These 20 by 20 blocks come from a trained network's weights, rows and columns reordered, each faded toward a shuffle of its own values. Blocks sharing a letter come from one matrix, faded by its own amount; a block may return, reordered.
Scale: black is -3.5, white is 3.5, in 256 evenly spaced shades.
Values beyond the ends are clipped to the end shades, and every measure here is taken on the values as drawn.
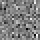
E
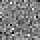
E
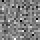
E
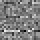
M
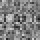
M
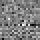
M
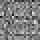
M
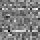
M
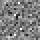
E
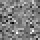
E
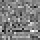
M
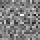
M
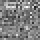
M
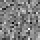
E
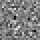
E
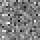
E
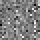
E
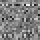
M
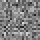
M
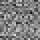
M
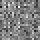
M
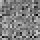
M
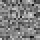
M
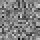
M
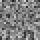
M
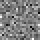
E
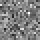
E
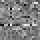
M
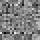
M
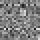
M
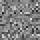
E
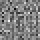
M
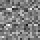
M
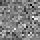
E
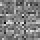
M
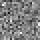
E
